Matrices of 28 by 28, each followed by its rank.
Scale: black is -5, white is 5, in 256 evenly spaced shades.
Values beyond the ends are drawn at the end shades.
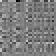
three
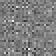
five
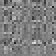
three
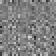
five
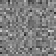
five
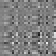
two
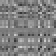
two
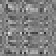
three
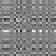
two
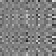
two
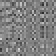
three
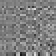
three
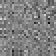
five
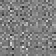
five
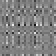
two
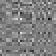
three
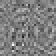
five
